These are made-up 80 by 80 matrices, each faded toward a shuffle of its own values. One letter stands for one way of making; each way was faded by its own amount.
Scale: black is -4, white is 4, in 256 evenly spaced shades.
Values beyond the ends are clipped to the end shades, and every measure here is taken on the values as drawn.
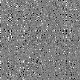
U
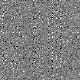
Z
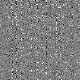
Z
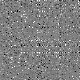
U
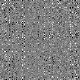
Z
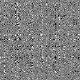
Z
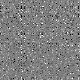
U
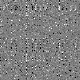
U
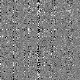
Z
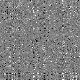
U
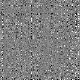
Z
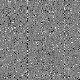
U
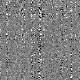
Z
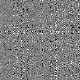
Z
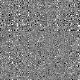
Z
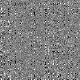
Z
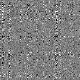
Z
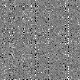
Z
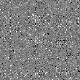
U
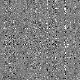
Z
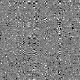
U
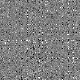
Z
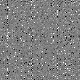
U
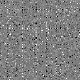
U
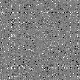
U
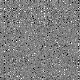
U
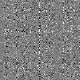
Z
